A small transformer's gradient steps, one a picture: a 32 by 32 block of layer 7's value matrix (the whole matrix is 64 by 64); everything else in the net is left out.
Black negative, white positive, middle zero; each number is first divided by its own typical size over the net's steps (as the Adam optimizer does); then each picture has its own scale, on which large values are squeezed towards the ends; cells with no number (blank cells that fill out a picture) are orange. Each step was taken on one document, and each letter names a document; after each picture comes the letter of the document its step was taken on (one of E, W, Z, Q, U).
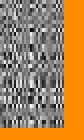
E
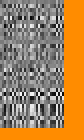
E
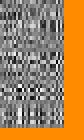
E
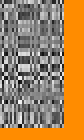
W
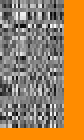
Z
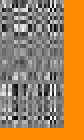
Z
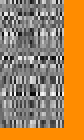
E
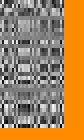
W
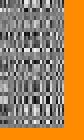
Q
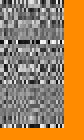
W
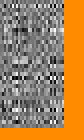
Z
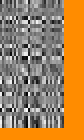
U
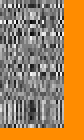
E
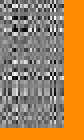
Z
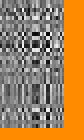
Q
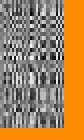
E
